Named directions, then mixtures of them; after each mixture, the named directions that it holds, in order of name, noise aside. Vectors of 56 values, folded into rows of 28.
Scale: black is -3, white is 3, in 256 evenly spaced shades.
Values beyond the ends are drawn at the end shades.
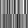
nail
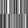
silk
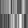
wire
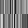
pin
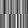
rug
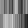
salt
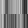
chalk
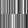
nail, salt, wire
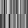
rug, silk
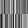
pin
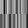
rug, silk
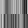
chalk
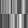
wire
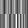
rug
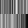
nail, pin, salt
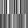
silk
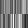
pin, wire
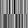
nail, rug, silk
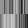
salt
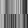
chalk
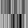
wire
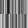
rug, silk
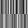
nail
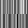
nail, pin, rug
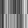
chalk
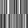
silk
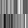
chalk, salt, silk
